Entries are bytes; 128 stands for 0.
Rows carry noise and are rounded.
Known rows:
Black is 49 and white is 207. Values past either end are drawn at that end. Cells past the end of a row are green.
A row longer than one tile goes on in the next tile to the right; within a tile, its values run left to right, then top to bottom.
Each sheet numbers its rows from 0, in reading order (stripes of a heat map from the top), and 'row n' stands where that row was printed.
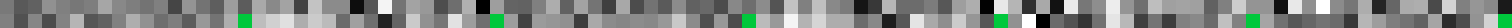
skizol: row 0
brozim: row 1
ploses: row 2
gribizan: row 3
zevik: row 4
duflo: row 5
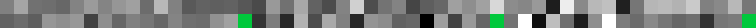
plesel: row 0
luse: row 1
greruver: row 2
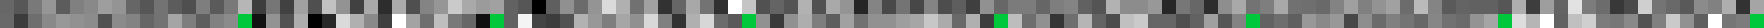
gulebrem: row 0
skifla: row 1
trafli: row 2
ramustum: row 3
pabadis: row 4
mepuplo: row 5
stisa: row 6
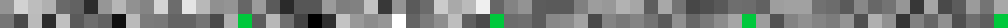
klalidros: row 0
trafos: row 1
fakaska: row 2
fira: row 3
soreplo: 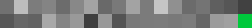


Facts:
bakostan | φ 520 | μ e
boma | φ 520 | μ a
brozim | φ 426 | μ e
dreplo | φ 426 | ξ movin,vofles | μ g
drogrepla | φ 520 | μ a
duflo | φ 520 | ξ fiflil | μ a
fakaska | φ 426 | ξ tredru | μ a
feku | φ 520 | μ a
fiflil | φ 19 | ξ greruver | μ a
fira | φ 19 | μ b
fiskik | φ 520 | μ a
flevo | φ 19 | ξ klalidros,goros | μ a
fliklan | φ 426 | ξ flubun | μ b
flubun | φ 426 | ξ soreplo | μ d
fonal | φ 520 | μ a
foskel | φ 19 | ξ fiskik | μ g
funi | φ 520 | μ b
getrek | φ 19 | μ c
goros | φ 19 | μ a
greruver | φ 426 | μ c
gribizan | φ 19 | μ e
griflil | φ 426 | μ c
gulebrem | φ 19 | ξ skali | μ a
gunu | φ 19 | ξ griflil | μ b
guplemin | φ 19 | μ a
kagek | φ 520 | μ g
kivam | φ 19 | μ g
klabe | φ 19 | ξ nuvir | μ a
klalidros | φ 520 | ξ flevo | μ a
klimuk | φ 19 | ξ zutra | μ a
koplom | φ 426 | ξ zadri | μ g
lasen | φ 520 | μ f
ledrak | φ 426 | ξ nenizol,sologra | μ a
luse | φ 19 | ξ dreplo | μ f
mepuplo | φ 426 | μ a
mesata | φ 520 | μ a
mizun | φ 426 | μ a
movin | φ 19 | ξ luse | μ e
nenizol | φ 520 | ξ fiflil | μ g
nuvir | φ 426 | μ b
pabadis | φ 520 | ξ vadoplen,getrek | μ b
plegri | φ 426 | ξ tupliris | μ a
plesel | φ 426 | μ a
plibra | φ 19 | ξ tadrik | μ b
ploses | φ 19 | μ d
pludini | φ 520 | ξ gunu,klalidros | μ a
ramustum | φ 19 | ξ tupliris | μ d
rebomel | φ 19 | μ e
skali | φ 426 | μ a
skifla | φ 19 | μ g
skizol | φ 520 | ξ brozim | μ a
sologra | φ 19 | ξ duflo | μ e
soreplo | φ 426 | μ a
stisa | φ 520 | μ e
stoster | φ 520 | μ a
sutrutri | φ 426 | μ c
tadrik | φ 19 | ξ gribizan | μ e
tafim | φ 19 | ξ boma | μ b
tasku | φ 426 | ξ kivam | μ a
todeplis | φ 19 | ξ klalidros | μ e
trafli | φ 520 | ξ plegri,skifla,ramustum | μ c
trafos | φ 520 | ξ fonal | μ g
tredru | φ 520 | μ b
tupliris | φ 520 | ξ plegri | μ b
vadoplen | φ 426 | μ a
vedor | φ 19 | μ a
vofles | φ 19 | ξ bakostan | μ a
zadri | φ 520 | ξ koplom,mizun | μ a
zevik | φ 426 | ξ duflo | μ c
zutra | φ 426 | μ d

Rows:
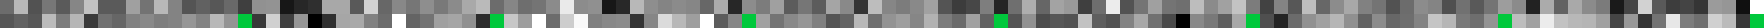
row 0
plegri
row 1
dreplo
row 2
bakostan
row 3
flubun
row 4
lasen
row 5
vofles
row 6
movin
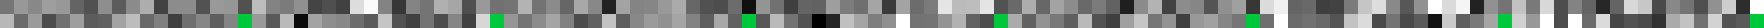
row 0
funi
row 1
pludini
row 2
zutra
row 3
kagek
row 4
tupliris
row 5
griflil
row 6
todeplis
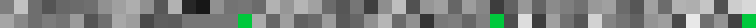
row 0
fliklan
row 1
tredru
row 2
getrek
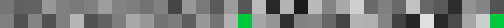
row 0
zadri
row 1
ledrak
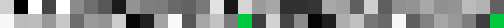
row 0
sologra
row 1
koplom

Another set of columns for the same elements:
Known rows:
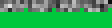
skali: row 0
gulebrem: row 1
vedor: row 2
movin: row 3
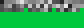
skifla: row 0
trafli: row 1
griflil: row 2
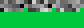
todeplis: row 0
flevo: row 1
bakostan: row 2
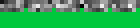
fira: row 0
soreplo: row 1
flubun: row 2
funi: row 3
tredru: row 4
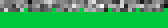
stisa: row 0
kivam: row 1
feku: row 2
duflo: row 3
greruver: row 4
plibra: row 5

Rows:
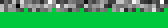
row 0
dreplo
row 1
lasen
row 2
fliklan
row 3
gunu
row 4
nenizol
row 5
luse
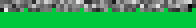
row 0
gribizan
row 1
ploses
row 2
trafos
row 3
nuvir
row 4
foskel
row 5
pabadis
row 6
ramustum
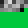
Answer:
fiflil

